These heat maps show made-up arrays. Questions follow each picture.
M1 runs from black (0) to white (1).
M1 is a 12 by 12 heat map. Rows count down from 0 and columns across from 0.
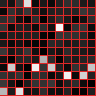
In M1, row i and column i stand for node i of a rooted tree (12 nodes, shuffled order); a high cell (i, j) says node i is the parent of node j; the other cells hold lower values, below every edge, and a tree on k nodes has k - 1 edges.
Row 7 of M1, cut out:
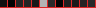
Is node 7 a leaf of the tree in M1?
no
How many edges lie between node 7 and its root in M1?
5
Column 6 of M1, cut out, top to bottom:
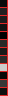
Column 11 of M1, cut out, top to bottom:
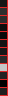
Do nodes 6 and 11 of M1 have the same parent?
yes
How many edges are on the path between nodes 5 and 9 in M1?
6
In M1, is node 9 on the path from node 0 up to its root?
yes
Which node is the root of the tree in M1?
9
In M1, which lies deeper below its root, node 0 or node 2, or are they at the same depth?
the same depth
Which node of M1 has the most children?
8
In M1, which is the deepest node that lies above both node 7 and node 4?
8
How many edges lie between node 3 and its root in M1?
4
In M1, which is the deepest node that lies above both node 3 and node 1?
8
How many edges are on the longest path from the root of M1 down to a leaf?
6
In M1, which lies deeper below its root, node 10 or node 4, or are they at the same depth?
node 4
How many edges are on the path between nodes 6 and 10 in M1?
3
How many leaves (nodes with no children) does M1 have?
6
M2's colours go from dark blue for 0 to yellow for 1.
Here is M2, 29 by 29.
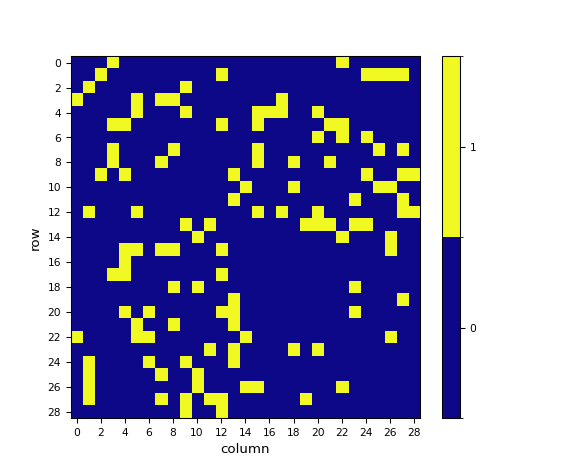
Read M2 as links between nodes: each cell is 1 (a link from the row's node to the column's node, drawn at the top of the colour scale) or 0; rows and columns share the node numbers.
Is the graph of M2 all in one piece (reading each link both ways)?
yes
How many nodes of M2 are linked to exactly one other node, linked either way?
1
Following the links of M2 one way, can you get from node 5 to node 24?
yes
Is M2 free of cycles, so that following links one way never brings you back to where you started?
no
